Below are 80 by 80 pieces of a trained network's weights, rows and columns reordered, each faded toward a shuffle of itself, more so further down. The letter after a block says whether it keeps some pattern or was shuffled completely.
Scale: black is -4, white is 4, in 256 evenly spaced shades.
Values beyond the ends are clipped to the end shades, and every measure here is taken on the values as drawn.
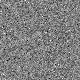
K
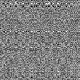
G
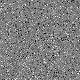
K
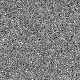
K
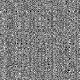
G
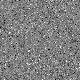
K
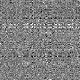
G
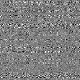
G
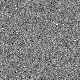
K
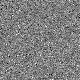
K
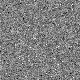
K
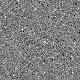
K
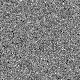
K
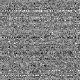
G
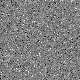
K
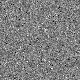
K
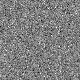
K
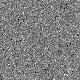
K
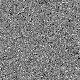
K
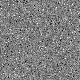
K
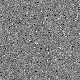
K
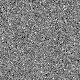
K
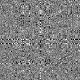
G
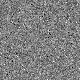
K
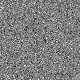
K
